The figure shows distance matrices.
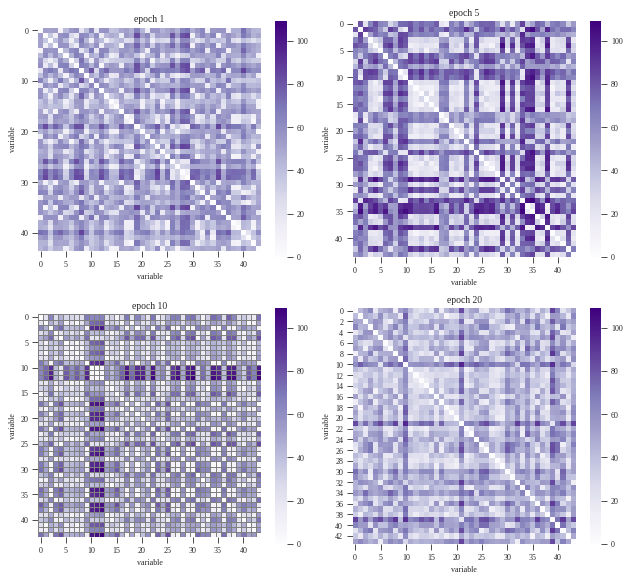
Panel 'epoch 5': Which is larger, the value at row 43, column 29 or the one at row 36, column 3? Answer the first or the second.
the first
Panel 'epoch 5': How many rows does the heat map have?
44
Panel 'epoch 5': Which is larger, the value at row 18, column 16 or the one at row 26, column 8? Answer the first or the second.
the first
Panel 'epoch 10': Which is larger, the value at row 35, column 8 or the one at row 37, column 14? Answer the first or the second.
the second
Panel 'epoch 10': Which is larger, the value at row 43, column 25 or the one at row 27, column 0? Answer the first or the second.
the first
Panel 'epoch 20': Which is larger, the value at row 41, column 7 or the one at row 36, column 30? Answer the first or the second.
the second
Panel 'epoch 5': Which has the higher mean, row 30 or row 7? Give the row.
7
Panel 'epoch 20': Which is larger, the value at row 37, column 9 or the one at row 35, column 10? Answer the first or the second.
the second
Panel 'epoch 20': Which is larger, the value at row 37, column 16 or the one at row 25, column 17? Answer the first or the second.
the first
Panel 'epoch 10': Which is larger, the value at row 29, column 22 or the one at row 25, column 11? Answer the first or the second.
the second
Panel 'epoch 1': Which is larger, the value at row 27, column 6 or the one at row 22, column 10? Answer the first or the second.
the first
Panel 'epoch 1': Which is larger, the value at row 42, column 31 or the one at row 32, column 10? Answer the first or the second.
the second
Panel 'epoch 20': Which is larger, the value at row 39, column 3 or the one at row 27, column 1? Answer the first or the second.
the first
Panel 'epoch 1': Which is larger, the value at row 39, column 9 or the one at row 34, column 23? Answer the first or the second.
the first
